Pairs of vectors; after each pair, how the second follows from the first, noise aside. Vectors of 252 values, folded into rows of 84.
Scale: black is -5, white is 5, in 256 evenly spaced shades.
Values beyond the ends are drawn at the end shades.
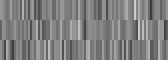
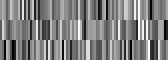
scaled up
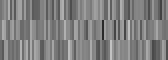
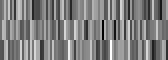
scaled up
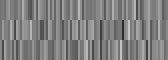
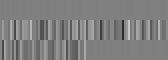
partly zeroed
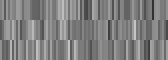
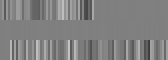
partly zeroed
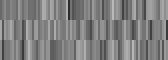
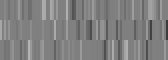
partly zeroed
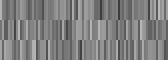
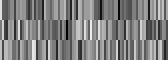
scaled up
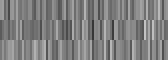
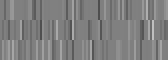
partly zeroed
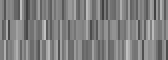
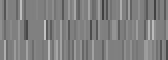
partly zeroed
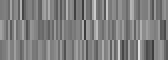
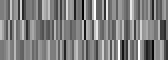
scaled up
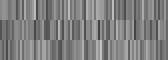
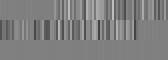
partly zeroed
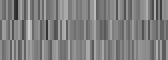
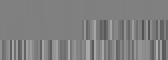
partly zeroed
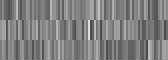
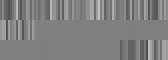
partly zeroed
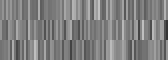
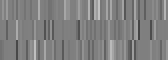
partly zeroed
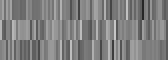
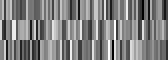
scaled up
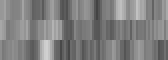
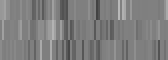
partly zeroed
